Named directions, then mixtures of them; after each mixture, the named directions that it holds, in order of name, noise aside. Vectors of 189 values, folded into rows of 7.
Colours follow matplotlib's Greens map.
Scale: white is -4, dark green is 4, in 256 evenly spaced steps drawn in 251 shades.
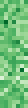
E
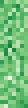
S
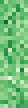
E, S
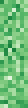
S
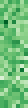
E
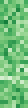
E, S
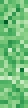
E, S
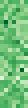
E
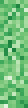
S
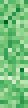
E, S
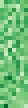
S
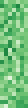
S
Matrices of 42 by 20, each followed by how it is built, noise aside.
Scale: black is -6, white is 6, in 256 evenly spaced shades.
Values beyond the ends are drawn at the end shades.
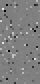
sparse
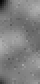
smooth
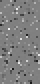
sparse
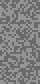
noise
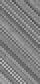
Toeplitz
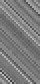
Toeplitz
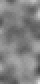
smooth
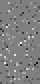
sparse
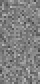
noise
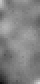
smooth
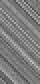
Toeplitz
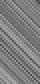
Toeplitz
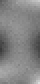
smooth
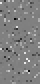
sparse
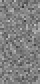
noise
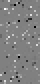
sparse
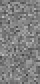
noise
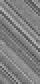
Toeplitz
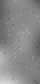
smooth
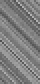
Toeplitz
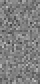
noise
